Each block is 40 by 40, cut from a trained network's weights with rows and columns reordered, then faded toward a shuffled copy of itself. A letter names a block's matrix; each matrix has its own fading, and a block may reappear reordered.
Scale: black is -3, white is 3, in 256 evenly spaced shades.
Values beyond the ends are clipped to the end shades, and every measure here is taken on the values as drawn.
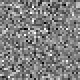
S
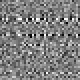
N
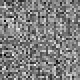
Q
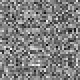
Q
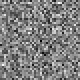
Q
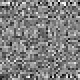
N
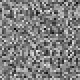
Q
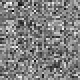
Q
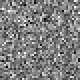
S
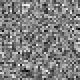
Q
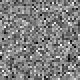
S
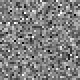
S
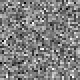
S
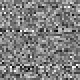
N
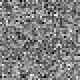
S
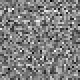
S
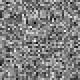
Q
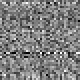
N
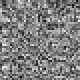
Q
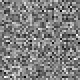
Q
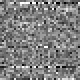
N
